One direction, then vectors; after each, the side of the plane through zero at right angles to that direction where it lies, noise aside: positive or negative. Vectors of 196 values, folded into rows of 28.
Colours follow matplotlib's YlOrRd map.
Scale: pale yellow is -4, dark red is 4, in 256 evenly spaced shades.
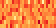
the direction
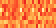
positive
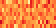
positive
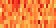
positive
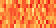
positive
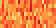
positive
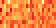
positive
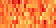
positive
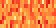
positive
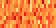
negative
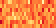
positive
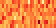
positive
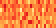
positive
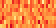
positive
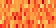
negative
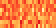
positive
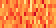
negative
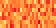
positive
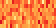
positive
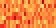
negative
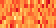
positive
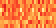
positive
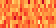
negative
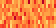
negative
